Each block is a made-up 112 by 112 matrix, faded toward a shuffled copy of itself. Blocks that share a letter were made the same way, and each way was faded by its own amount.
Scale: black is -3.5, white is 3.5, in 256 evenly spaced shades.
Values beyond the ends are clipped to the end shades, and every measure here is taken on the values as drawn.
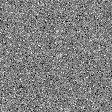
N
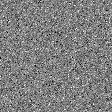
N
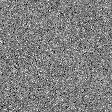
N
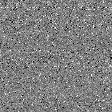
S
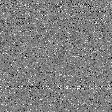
S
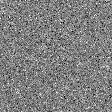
N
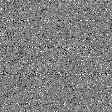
S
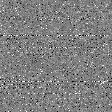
S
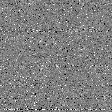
S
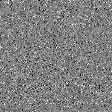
S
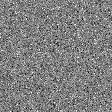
N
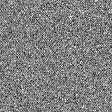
N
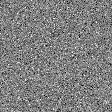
N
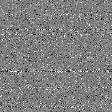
S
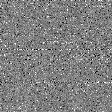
S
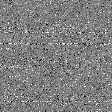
S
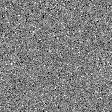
N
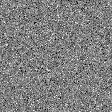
N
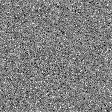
N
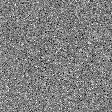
N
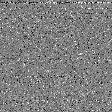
S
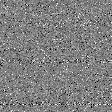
S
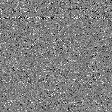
S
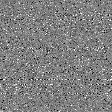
S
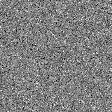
N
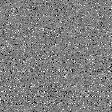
S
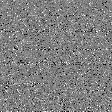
S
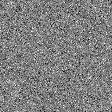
N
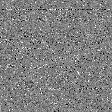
S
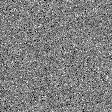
N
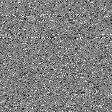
S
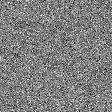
N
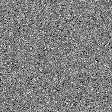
N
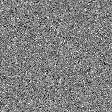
N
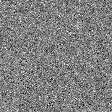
N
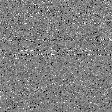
S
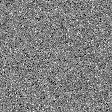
N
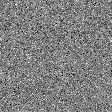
N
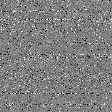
S
